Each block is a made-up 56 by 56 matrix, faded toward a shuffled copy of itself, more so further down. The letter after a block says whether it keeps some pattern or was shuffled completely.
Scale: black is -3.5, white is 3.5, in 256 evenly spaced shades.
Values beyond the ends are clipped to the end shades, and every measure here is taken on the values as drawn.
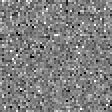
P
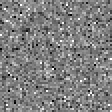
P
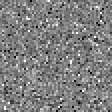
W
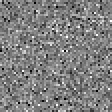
W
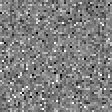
W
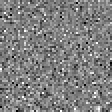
P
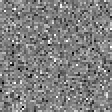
P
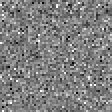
W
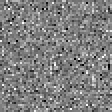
P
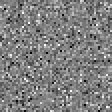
P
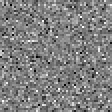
P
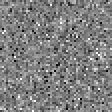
P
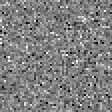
W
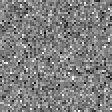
W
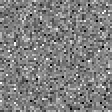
P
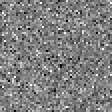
W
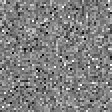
P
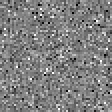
W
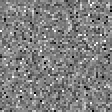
W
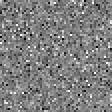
W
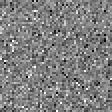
W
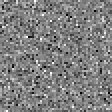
W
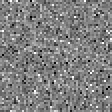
W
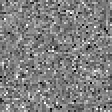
W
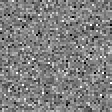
W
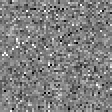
P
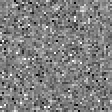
W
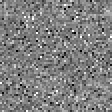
W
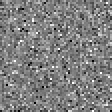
W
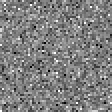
W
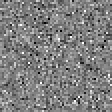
P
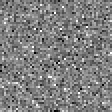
W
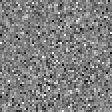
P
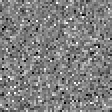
W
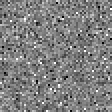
W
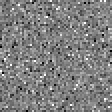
W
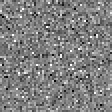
P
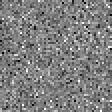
W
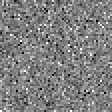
W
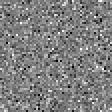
P
